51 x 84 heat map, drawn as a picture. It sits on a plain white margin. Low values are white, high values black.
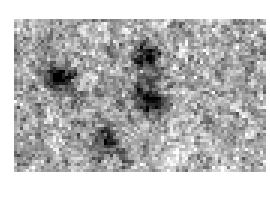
The field is mottled with small blotches. No single row or column stands out from its neighbours. Overall the values sit about 40% of the way up the scale. There are four bumps. The halves do not mirror each other.
